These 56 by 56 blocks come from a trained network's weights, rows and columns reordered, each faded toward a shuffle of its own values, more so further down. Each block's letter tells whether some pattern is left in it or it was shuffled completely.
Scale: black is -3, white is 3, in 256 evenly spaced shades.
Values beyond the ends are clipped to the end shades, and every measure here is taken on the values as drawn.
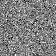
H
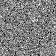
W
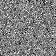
W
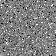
W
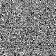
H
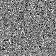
W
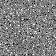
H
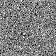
W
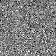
H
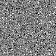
H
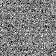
H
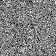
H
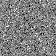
W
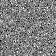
W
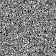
W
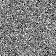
W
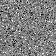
W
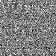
H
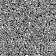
H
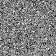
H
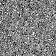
W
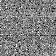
H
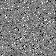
H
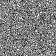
W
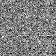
H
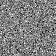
W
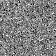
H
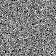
W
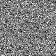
H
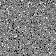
W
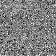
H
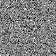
H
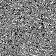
W
